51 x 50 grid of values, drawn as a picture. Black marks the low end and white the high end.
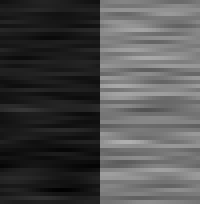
It is made of 1 by 2 panels. Panel 1,1: very low, streaked across, faint in contrast. Panel 1,2: middling, streaked across.
